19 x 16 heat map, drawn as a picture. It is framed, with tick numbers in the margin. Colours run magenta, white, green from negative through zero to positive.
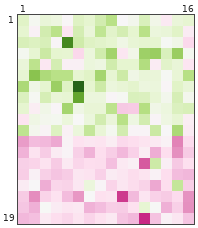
Average level on the scale: 50%. Seam: horizontal, 60% of the way down, the top part higher. Histogram: bell-shaped. Stripes: none.
